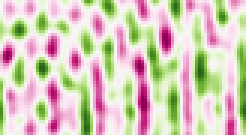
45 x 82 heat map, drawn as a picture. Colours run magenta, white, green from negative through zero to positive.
Concentric rings centre on the bottom left. There are no lone odd cells. Upright stripes repeat 11 times across the table. No overall slope runs across the table.
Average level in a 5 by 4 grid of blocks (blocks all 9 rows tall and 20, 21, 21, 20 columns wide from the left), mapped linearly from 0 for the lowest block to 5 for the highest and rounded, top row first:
2222 | 1322 | 3225 | 0233 | 1232
